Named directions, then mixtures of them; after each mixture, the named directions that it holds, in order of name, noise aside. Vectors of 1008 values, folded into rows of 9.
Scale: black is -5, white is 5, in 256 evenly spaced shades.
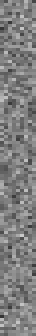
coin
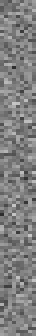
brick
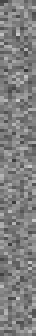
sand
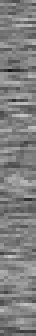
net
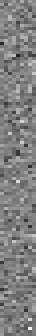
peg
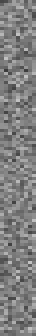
peg, sand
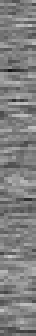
net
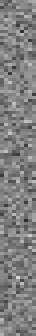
brick, peg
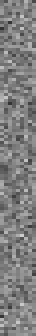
coin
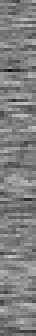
net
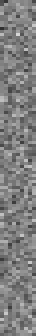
coin, sand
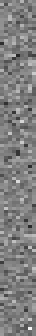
peg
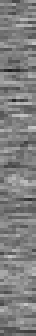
net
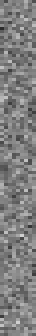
coin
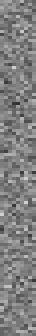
brick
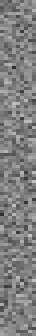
brick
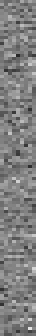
net, peg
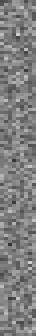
sand
